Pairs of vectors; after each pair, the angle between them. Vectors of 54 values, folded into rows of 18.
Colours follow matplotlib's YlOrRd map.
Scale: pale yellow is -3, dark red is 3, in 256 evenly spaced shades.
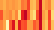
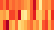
nearly opposite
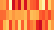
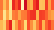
partly aligned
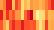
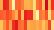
partly aligned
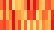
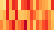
orthogonal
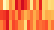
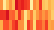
nearly parallel
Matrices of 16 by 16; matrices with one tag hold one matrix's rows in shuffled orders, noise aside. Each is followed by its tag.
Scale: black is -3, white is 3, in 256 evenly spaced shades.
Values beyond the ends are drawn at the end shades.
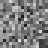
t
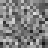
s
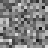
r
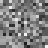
t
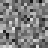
s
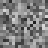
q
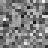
q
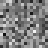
s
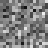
q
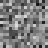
r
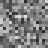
r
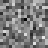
q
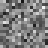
q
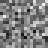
q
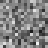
s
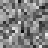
t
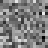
r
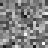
q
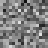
t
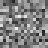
r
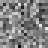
t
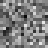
q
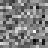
r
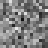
t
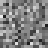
s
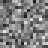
q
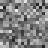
r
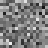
r
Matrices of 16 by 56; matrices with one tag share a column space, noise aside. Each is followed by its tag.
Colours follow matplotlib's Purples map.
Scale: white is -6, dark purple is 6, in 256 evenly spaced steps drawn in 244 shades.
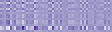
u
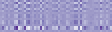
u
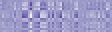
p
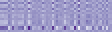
u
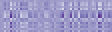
p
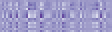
p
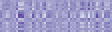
p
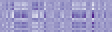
p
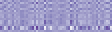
u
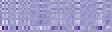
u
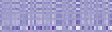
u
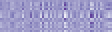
p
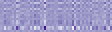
u
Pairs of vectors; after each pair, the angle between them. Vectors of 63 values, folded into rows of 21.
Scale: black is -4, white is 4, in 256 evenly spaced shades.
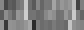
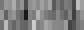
nearly opposite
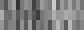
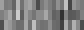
partly opposed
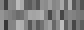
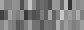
partly opposed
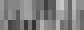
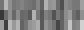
partly opposed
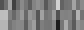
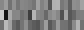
orthogonal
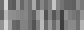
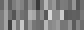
orthogonal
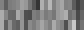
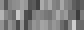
nearly parallel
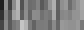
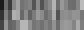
nearly parallel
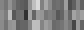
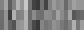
nearly opposite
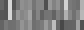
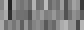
nearly opposite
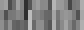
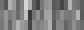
nearly opposite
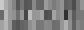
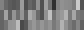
orthogonal
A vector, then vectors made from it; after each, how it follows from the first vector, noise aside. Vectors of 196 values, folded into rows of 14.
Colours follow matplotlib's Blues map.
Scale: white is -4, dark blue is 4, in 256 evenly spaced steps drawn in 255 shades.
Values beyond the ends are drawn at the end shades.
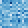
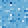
partly zeroed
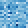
reversed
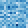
reversed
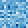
reversed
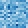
reversed
